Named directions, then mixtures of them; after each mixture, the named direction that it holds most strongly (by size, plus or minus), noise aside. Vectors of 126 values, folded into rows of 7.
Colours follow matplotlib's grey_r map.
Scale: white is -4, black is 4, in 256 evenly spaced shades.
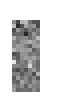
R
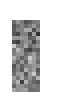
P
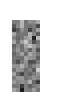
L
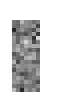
L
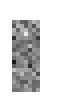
R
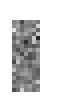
L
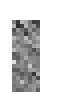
R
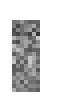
P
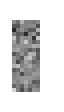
L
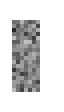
L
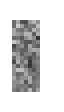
R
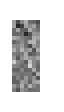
R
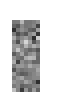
L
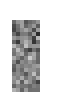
P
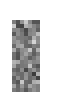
R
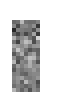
P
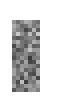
P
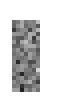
L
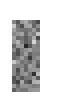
P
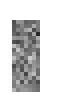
P
